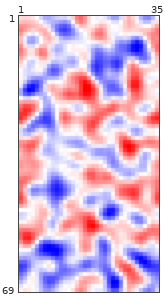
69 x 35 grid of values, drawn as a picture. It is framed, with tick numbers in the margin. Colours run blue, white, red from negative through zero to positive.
Ninth with the lowest average: bottom left. Lone odd cells: none. Odd rows or columns: none. Grain: blotchy. Slope: none.
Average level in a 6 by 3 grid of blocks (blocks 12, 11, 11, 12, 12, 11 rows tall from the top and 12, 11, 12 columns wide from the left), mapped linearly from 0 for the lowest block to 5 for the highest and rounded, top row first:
3 3 2 | 2 5 4 | 3 4 5 | 3 4 5 | 4 4 4 | 0 2 2
